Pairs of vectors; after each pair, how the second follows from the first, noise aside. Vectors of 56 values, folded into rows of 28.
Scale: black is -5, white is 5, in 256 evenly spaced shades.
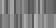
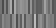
sign-scrambled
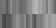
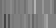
partly zeroed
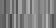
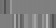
partly zeroed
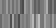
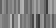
negated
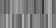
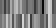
scaled up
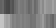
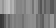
negated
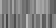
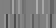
partly zeroed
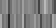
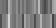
negated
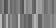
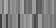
negated
